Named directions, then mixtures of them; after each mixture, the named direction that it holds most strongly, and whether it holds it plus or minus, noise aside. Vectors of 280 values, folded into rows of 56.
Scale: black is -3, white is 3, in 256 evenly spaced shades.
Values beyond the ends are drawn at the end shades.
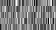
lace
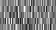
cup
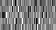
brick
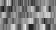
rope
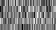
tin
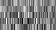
cup, plus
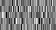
brick, minus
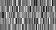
brick, plus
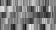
rope, minus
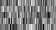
cup, minus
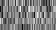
tin, plus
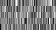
lace, plus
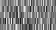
cup, plus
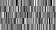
lace, minus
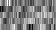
rope, plus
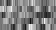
rope, minus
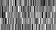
brick, plus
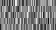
lace, plus
